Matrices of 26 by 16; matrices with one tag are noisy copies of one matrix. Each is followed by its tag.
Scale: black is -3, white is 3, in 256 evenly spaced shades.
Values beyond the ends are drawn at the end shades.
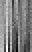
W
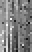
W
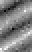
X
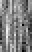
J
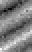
X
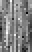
J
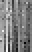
W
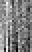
W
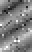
X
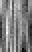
J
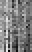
W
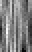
J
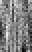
J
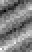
X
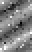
X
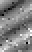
X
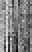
W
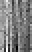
W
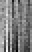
W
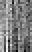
W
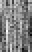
J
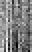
W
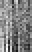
W
